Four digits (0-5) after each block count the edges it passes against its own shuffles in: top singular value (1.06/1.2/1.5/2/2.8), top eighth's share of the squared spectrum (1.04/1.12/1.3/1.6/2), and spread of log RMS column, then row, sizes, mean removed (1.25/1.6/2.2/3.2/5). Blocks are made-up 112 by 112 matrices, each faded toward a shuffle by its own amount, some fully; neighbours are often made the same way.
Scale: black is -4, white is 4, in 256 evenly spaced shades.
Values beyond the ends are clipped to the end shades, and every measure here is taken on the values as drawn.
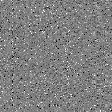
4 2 1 0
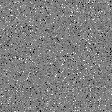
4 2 1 1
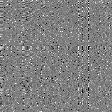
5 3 2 2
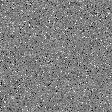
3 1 0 0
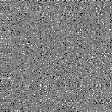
4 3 2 2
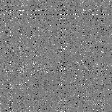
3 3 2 2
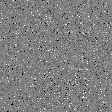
1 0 0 0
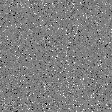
1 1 1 1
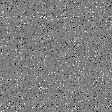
1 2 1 1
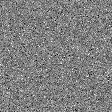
0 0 0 0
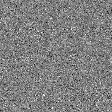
0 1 0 2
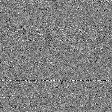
2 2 0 3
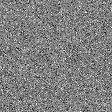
0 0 0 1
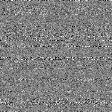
2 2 0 4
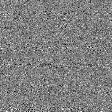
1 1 0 3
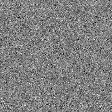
0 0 0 2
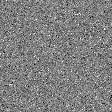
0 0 0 0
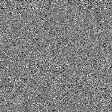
1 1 0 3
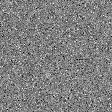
0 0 0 0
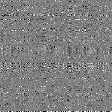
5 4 2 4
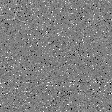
3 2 0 1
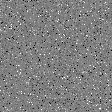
2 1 0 0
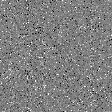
3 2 1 0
